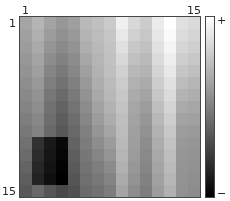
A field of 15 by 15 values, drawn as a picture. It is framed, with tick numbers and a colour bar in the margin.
Ninth with the lowest average: bottom left. Grain: streaks running down. Roughest part: bottom left. Ninth with the highest average: top right. Mirror symmetry: none. Slope: up to the top right. Odd patch: lower, in the bottom left.
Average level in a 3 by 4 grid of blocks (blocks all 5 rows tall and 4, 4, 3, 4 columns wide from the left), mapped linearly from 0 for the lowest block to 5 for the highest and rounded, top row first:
3455 / 2344 / 0233
